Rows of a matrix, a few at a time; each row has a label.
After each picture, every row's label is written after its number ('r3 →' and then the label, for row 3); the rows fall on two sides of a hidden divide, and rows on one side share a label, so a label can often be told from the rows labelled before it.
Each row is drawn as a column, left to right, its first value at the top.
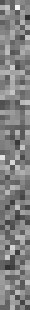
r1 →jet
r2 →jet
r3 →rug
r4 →jet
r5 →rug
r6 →jet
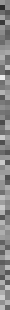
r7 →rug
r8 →jet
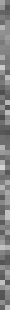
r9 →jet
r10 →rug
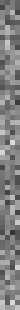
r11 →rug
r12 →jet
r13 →rug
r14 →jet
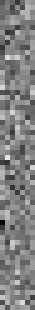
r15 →rug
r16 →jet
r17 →rug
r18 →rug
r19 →rug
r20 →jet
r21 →jet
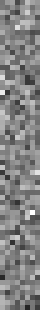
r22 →rug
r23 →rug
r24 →jet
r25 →jet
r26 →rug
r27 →jet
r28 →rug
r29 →jet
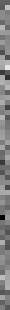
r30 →rug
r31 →jet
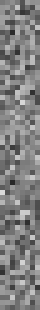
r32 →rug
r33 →jet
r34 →jet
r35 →jet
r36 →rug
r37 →rug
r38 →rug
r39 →jet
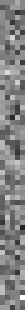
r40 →rug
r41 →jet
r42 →jet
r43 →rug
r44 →jet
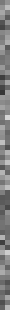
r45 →jet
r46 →rug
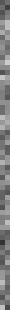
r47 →rug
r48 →rug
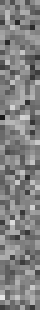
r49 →jet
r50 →rug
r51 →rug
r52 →rug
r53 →rug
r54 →jet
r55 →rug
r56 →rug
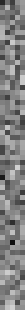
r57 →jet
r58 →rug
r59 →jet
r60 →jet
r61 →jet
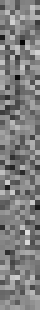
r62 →rug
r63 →rug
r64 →rug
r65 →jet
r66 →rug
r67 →rug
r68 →jet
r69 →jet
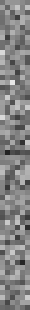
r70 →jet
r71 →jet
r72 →jet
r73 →jet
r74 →rug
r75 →jet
